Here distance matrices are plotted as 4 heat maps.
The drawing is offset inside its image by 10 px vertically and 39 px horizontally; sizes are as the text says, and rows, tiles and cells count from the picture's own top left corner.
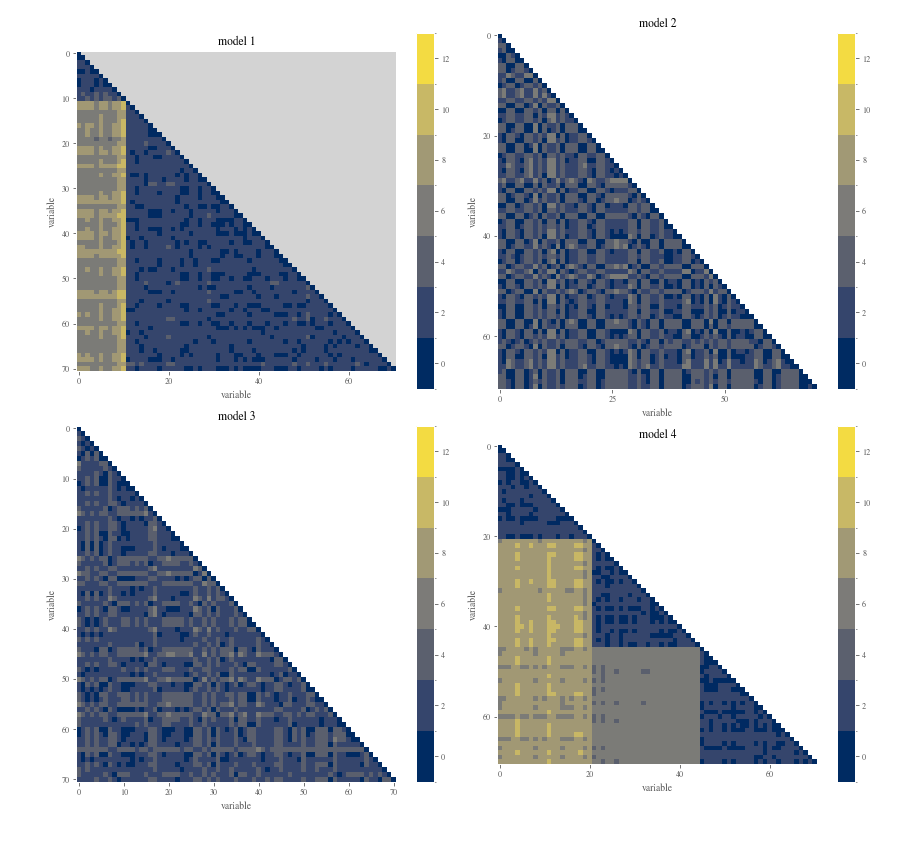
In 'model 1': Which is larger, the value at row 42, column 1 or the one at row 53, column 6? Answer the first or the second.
the second
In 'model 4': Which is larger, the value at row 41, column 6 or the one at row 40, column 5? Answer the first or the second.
the second
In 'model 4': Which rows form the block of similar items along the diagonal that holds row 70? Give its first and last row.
45 to 70
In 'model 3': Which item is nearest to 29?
26
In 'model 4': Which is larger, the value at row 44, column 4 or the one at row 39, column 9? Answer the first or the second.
the first
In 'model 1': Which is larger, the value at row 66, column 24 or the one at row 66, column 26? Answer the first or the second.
the second
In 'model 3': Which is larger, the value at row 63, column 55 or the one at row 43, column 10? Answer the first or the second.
the first
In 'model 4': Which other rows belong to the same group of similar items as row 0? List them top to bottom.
1, 2, 3, 4, 5, 6, 7, 8, 9, 10, 11, 12, 13, 14, 15, 16, 17, 18, 19, 20
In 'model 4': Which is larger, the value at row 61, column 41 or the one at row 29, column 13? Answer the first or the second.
the second
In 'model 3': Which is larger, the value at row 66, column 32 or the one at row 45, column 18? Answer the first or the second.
the second
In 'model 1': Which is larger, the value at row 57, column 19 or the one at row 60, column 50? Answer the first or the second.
the first
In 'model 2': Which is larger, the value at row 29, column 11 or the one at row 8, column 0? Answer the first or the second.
the second
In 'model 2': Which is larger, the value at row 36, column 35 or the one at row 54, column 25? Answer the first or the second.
the first
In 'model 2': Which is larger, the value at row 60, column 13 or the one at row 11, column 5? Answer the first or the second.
the second
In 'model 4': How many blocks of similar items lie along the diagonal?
3
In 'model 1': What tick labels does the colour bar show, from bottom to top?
0, 2, 4, 6, 8, 10, 12
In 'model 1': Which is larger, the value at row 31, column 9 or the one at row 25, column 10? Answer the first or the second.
the second
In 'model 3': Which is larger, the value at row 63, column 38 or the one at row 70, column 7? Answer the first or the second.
the second
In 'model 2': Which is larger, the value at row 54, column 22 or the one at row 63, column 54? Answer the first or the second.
the first
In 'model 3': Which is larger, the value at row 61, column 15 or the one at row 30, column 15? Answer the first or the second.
the second
